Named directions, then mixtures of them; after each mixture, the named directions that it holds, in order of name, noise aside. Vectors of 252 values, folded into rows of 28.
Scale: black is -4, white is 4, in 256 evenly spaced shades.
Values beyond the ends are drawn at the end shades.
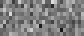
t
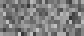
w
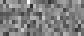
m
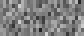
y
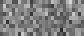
t, w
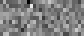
m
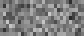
w, y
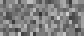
m, w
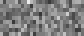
m, w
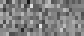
m, t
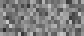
w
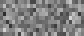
w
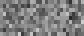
w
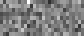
m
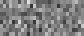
m, y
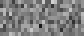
t, w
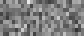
m, w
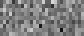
t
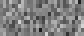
y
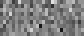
t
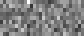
m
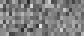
m, t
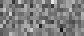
t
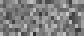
m, w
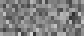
w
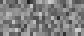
m, w
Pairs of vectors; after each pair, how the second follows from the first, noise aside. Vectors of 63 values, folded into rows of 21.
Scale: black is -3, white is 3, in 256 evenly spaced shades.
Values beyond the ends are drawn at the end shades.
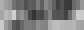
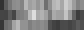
negated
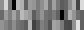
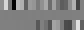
partly zeroed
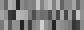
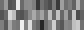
negated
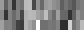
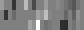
partly zeroed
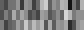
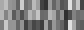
negated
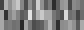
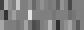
partly zeroed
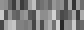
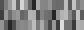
negated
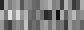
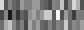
negated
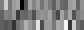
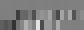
partly zeroed
